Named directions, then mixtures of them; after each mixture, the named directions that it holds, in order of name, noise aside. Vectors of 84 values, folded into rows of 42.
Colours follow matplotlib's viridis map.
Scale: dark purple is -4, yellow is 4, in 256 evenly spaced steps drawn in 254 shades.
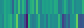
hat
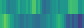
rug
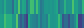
hat, rug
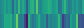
hat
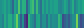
hat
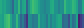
hat, rug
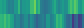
rug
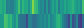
hat, rug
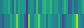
hat, rug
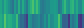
hat, rug
